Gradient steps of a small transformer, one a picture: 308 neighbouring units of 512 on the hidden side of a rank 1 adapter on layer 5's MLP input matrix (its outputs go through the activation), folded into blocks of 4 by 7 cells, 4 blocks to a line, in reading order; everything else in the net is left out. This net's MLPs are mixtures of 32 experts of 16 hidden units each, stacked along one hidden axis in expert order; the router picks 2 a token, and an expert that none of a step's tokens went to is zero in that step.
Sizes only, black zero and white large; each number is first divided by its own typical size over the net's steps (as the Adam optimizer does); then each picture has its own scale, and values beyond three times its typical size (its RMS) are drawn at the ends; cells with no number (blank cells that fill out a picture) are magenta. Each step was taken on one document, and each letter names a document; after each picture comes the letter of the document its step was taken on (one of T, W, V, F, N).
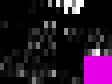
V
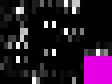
V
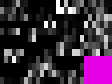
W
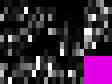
W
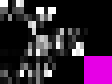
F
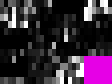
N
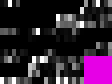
N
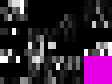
N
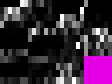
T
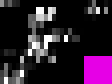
F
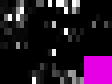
V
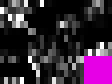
N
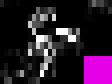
F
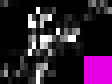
F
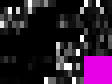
T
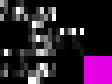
F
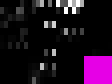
V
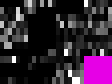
T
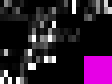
F
